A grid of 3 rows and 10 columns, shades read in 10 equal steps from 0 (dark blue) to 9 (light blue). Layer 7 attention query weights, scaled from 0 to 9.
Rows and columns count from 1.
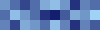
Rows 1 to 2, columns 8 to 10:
1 5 4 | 7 6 9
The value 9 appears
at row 2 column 10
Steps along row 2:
up down down down down up up down up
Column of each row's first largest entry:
6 10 6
